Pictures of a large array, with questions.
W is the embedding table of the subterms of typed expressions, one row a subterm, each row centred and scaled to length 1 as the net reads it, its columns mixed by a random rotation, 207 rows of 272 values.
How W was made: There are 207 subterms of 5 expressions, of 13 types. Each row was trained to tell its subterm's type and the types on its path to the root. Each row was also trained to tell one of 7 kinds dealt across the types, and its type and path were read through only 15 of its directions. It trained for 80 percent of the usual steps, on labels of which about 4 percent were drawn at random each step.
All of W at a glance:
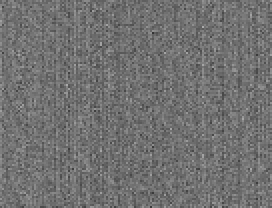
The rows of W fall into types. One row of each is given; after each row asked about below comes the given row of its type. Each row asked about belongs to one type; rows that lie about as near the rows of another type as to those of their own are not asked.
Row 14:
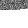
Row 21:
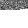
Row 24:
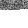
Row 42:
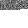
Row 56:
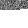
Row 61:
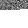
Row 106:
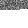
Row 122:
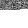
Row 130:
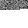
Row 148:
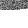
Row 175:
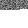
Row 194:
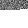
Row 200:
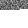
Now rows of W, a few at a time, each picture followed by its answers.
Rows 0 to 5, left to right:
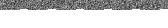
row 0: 24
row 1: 194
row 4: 130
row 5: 106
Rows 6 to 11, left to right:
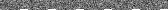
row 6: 148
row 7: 200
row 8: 42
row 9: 42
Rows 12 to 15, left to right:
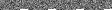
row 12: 122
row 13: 14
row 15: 61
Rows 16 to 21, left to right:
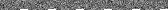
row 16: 200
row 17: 14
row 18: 21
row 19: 130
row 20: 148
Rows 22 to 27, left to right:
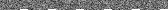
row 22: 24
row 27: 14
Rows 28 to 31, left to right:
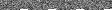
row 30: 14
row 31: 56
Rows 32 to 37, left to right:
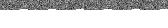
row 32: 61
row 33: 61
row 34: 24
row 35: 194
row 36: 122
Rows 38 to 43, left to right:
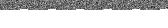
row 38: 56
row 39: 148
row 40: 106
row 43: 175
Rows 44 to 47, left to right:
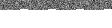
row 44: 24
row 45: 175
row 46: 14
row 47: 106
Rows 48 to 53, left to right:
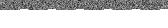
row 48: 200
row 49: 194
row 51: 200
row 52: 194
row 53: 61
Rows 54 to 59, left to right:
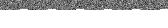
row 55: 194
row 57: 21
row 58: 61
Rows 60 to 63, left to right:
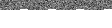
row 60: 130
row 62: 42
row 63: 130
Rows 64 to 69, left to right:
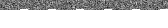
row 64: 200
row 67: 148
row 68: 42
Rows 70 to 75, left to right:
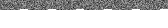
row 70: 194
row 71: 42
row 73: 194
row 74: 61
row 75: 122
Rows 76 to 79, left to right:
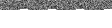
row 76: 148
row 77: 56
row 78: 56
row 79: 200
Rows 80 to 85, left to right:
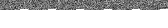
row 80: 14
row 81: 130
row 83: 21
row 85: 148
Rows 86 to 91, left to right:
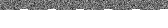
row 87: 24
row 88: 194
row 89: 122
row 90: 56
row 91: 194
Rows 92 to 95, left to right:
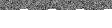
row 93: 122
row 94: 56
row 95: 175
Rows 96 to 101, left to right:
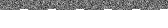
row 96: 21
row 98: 56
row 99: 42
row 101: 130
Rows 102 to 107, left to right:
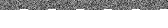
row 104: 200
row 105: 130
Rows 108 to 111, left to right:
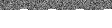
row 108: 175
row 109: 175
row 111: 61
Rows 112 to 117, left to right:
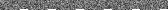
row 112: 56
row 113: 56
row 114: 61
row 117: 106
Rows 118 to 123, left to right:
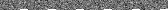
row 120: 200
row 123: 194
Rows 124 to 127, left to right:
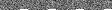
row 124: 130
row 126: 175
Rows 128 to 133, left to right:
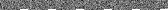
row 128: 200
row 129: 122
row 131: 56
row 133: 148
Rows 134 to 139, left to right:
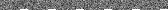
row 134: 24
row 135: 200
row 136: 175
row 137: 175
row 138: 24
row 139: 21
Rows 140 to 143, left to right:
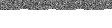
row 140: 56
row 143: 61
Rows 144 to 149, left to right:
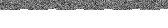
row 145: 14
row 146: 42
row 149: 122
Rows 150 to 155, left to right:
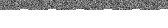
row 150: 122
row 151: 130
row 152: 42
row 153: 61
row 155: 42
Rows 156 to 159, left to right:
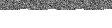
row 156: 148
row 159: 42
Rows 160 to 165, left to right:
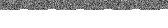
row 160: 24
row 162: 200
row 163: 106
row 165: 24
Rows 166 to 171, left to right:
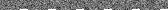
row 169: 194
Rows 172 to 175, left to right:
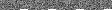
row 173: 61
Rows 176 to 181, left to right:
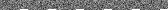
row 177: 61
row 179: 61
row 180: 61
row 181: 14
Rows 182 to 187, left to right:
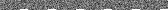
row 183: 24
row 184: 24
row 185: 122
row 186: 130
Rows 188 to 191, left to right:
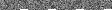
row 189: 56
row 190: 24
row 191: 122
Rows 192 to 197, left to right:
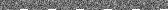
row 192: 24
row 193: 122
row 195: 194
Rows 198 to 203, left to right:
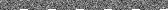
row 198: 56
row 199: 42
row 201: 24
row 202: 56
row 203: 14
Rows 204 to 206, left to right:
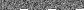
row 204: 194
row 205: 42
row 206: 21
